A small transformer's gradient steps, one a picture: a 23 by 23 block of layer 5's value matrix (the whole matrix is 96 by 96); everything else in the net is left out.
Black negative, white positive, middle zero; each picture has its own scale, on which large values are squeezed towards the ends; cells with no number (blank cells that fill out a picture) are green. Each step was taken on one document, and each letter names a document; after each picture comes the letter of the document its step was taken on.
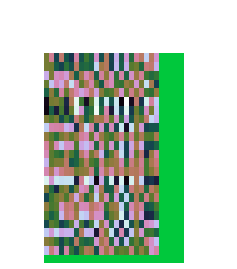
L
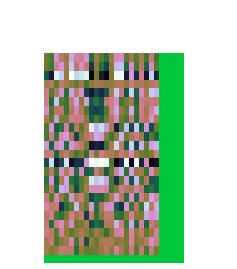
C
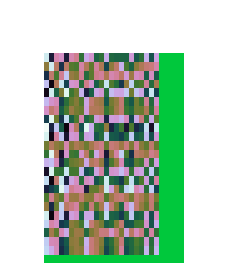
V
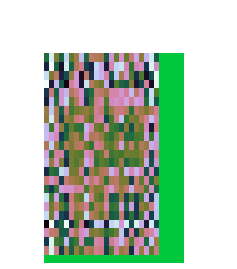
V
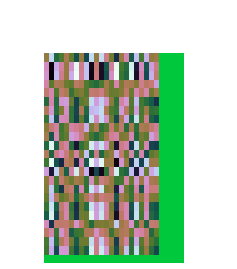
C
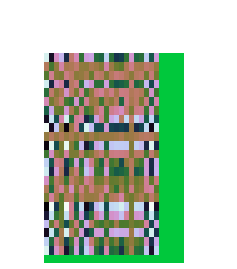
V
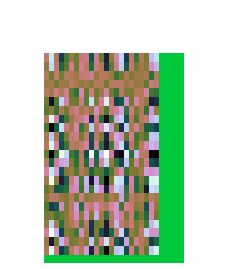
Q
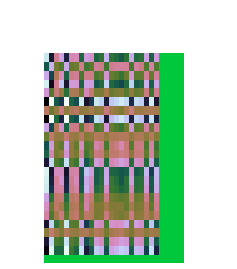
V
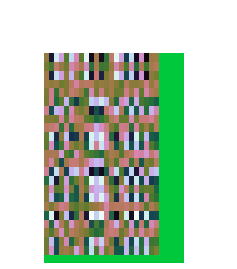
C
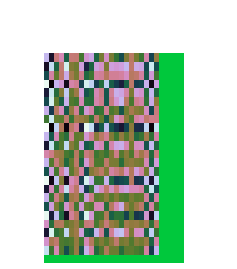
V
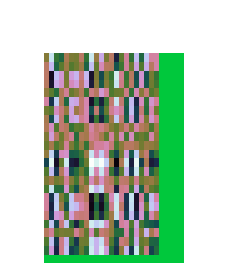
C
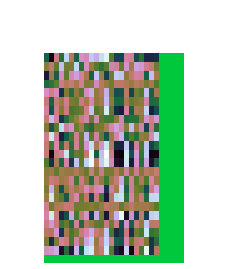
Q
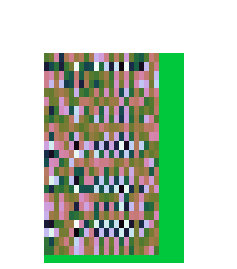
L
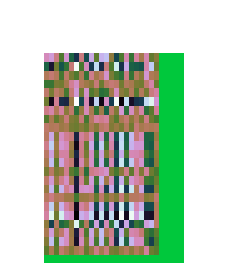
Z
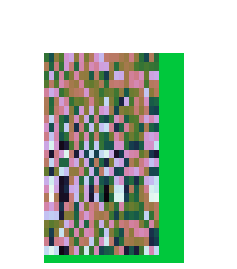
Q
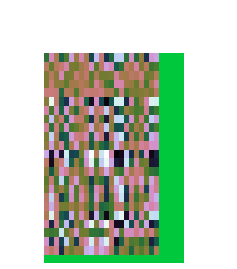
Q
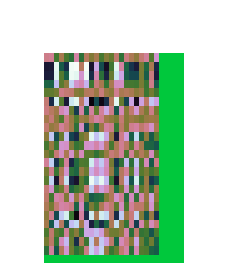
C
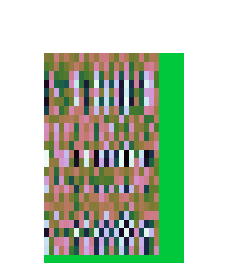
L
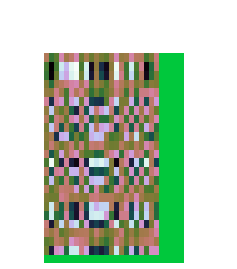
C
